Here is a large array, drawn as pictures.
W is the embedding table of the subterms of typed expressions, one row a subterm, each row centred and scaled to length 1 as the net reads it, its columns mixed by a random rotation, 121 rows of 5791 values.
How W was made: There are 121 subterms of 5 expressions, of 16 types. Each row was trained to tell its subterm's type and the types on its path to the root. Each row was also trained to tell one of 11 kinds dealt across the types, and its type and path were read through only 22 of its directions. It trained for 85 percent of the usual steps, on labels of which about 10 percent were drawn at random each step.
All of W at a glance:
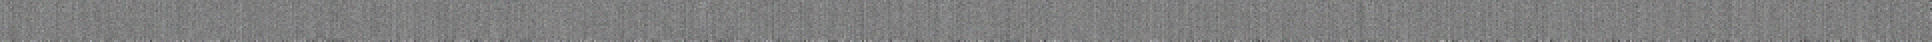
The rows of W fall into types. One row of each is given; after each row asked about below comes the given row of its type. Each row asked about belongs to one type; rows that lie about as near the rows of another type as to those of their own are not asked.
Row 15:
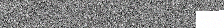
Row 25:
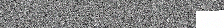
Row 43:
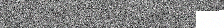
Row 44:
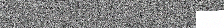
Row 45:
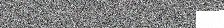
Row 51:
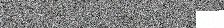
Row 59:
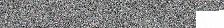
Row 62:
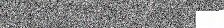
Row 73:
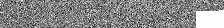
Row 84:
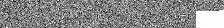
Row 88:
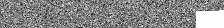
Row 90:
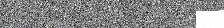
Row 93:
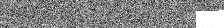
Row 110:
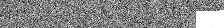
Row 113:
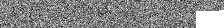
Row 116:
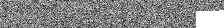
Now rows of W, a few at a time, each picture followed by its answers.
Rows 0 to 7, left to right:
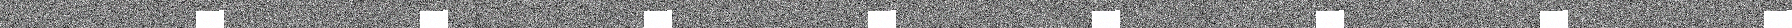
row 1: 62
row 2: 44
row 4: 116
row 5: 51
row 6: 51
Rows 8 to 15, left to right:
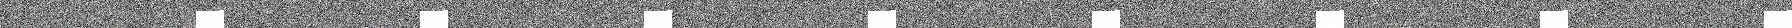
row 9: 15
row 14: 93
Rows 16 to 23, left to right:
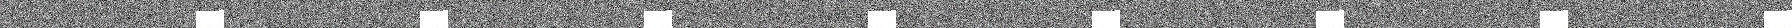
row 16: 113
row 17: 25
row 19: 43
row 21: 15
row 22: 93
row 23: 51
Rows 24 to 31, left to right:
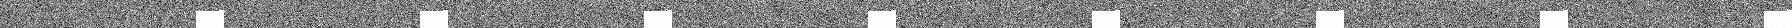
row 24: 45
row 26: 116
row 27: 84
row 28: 93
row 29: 73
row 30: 90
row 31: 15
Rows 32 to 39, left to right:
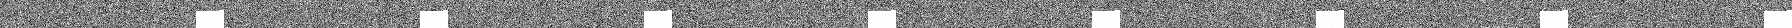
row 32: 25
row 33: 93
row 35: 45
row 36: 73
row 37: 45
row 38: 93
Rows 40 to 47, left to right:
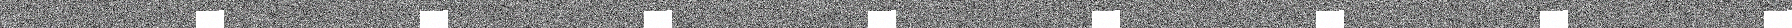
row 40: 116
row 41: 43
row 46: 44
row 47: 15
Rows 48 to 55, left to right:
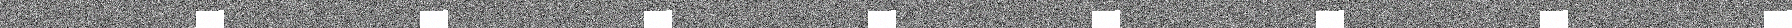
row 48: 44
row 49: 15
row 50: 15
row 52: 113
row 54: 45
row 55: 116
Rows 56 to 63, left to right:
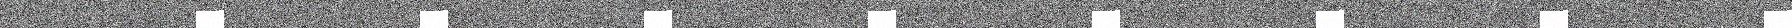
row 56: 110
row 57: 51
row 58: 110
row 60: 73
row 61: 93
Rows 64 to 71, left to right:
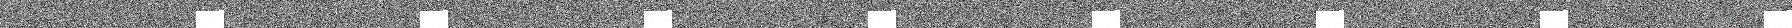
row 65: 116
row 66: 43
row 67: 110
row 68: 44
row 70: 62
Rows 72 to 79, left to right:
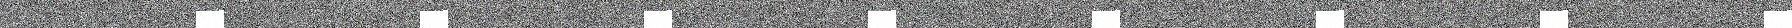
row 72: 43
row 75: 90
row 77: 113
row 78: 51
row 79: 110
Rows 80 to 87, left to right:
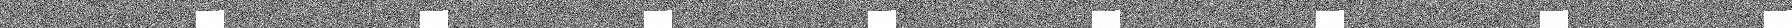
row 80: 88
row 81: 62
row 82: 59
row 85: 110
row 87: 59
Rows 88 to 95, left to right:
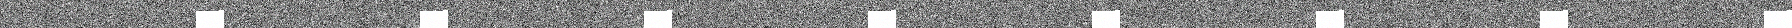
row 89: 44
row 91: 25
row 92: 51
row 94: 88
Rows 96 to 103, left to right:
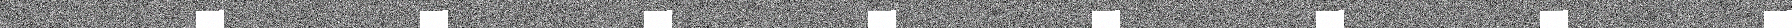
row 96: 62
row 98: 59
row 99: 113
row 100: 51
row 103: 59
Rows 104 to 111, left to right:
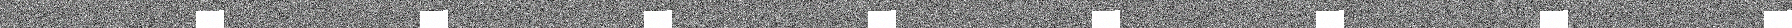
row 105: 88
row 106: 59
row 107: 88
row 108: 45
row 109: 59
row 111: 59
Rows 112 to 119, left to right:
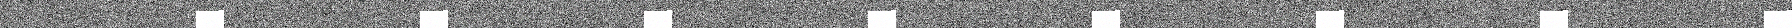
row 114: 110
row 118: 84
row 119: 116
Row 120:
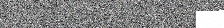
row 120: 116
